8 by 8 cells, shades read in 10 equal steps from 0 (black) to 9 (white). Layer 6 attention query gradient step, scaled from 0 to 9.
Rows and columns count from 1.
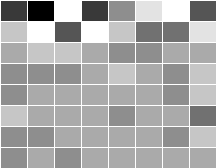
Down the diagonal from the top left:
2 9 7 6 6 6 5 6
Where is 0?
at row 1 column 2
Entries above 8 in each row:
2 2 0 0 0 0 0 0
